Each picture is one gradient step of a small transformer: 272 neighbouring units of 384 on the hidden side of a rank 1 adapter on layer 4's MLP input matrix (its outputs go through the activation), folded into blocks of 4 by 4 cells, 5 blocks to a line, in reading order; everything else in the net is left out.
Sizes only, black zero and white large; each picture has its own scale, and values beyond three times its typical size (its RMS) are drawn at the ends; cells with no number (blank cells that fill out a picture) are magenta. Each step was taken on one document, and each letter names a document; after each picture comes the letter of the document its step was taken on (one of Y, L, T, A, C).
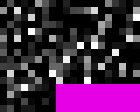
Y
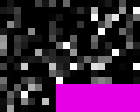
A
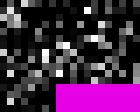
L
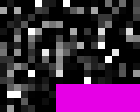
Y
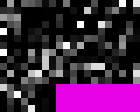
L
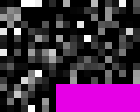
L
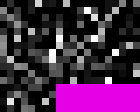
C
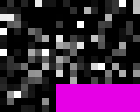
L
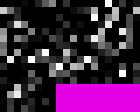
A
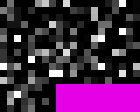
C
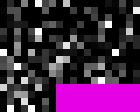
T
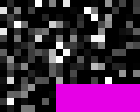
C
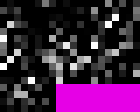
A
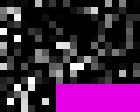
A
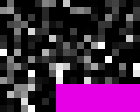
Y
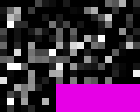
C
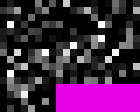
Y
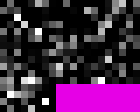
T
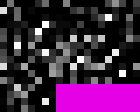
C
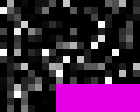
Y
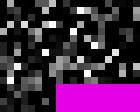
Y
